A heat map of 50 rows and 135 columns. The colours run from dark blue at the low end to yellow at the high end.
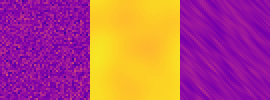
The table splits into one row of 3 panels. Panel 1,1: low, fine-grained. Panel 1,2: very high, smooth, faint in contrast. Panel 1,3: low, slanting down to the right, faint in contrast.
